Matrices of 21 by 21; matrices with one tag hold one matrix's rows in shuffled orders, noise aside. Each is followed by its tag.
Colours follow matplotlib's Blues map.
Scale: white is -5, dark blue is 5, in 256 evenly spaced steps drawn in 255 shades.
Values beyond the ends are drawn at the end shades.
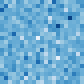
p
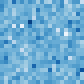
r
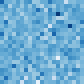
p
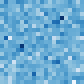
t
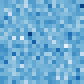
r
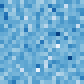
p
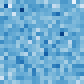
t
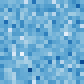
r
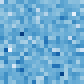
t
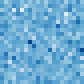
r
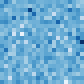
r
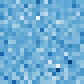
p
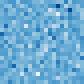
p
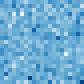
r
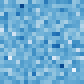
t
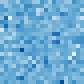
t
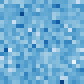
t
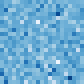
p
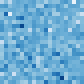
t
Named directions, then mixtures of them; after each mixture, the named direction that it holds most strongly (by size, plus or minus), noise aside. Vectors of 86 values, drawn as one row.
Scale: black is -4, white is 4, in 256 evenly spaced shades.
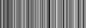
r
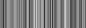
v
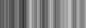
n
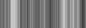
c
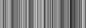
v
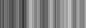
n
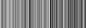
r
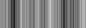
c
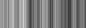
n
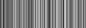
r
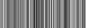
v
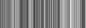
c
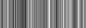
r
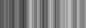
n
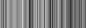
v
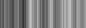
n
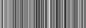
r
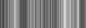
c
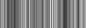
v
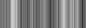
c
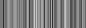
v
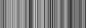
v
